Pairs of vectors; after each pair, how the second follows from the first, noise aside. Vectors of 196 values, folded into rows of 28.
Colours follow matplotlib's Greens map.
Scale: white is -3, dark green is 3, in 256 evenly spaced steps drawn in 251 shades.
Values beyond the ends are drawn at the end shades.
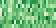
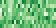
copied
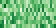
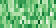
shuffled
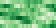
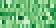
sign-scrambled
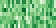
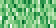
shuffled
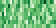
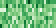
shuffled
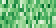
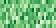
shuffled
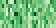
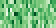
copied
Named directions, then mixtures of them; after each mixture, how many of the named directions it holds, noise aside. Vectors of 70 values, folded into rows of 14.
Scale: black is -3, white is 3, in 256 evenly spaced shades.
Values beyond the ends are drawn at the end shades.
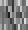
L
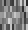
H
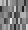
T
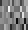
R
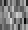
two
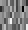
two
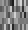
two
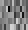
two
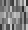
one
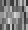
one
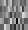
two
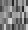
three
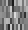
three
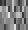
two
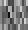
one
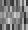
one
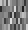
one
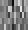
three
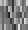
one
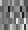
one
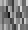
one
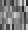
one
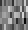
two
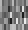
three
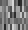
two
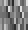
two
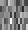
two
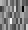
two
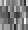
three
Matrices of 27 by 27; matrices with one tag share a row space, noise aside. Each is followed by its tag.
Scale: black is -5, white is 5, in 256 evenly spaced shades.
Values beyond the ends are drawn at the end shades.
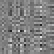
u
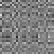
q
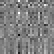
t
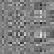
u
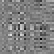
u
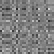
q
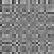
q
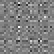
t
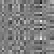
u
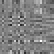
u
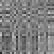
q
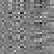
u
